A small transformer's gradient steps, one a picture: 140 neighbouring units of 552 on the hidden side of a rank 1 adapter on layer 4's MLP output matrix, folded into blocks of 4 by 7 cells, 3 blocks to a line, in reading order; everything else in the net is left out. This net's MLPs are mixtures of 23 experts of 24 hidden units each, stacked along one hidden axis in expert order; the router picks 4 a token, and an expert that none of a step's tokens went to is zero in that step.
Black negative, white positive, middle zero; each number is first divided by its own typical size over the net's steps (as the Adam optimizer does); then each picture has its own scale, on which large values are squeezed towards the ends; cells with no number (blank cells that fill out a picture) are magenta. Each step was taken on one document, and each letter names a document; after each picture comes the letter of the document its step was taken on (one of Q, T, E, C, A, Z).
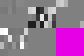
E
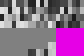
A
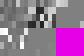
E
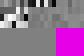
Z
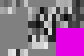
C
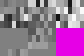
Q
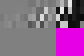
C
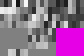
C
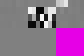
E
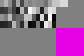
Z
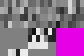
Q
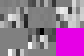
Z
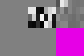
E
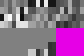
A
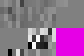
Z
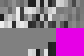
A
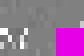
E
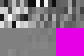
Z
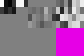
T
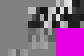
C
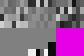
A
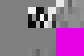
E
